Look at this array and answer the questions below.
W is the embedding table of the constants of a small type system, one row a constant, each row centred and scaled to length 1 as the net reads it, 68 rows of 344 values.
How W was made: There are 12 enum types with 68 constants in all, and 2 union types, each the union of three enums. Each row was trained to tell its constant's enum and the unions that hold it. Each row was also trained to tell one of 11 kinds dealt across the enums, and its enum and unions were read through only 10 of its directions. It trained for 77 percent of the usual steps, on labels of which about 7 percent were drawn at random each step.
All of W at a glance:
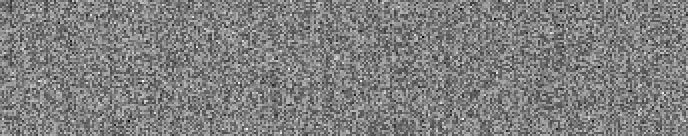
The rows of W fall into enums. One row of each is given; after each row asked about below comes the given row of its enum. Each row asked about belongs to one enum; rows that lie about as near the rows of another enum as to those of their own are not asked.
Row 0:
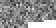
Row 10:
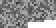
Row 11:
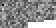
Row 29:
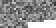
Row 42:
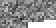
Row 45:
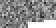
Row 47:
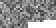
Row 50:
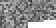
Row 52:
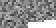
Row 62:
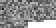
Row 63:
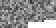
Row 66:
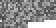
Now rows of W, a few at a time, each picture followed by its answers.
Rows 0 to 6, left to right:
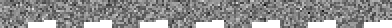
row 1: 66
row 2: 63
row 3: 66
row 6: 62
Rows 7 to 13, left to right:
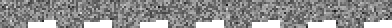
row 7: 42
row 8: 47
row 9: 50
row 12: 45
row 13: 47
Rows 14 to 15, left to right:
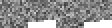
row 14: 10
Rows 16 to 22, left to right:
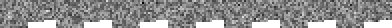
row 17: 42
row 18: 52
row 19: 52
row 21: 29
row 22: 47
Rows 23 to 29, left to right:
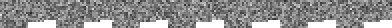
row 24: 63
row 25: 66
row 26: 42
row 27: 29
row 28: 11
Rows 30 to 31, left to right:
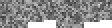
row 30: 0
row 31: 42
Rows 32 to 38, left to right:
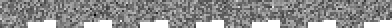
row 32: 52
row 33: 50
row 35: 47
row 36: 63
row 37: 0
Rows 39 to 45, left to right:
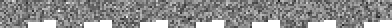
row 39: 45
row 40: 29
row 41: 11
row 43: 42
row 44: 62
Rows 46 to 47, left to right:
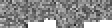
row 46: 45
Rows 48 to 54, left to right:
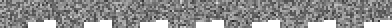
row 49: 0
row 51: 0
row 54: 50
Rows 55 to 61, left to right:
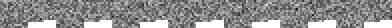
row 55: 62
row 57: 45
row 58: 11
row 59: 66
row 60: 52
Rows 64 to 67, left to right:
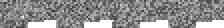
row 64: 62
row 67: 62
